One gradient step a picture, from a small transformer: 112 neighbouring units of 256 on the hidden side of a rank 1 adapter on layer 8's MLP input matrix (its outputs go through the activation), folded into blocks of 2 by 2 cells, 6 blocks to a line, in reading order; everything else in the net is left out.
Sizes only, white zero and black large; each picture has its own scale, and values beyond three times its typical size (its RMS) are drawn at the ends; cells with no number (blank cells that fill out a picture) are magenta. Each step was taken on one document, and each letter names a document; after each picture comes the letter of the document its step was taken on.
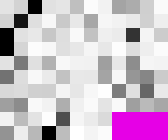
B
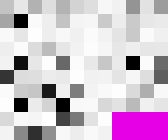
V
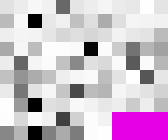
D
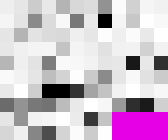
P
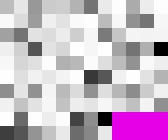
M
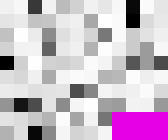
P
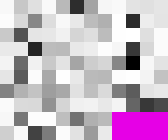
M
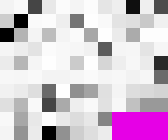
V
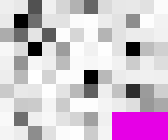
M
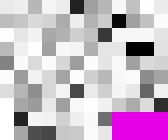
D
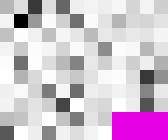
V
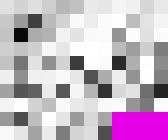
M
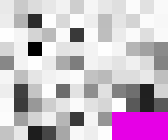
M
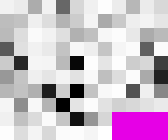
V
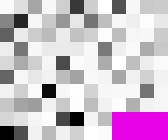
B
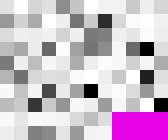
D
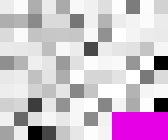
D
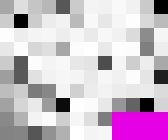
V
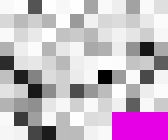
D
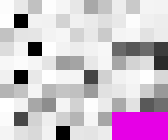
M
